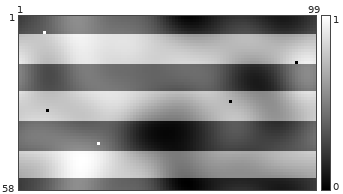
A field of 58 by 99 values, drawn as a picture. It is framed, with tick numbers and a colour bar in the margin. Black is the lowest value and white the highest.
The bottom middle is the ninth with the lowest average. Horizontal stripes repeat 3 times down the table. Five lone cells stand out: two far higher and three far lower than their neighbours. On average the colour sits 50% of the way up the scale.
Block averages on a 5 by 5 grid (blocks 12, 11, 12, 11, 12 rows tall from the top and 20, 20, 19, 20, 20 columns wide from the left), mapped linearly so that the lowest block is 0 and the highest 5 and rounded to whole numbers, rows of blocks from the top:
44333 / 34333 / 55444 / 32012 / 45223
